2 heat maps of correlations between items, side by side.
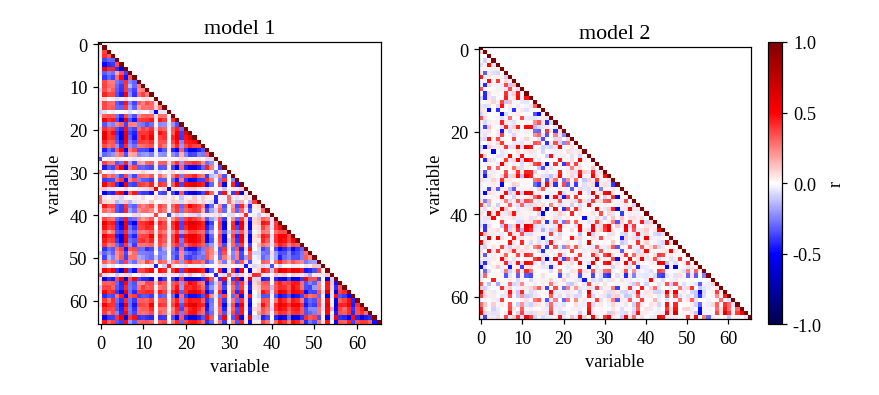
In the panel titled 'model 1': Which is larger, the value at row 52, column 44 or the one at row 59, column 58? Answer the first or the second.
the first
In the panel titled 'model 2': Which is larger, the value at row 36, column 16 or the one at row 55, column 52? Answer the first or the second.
the second
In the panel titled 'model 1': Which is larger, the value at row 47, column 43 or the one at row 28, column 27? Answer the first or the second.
the first
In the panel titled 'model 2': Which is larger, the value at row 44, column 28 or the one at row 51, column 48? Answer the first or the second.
the second
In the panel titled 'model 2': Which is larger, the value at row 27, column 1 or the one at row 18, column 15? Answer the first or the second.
the second
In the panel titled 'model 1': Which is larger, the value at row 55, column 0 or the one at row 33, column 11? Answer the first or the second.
the second
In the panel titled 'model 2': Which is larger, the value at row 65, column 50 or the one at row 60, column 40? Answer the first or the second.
the first
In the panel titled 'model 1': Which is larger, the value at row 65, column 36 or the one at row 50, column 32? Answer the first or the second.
the second
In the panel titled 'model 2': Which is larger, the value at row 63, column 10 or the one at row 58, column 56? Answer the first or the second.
the first
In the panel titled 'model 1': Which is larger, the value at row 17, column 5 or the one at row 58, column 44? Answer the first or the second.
the second
